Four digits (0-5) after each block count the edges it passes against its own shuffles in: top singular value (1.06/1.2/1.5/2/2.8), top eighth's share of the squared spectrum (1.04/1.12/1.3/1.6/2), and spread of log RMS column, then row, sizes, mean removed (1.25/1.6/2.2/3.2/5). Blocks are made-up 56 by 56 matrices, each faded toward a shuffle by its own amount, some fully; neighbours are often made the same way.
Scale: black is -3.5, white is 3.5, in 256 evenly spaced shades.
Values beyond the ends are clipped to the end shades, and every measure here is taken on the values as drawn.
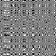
5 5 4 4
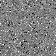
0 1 0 1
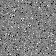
0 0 0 0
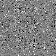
1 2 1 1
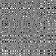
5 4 2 3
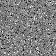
1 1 0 0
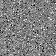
2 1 0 0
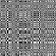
5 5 4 4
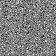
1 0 0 0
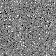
0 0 0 0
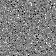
0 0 0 0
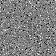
2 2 0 0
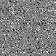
3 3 0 2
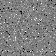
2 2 0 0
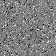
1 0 0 0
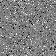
2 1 0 0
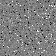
0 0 0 0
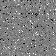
2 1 0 0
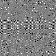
4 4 2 2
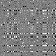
5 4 2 3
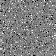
2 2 0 0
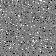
2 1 0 0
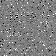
3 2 0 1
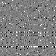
4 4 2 2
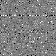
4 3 0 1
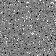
1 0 0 0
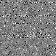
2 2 0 2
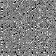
3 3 2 0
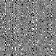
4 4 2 1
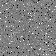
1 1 0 0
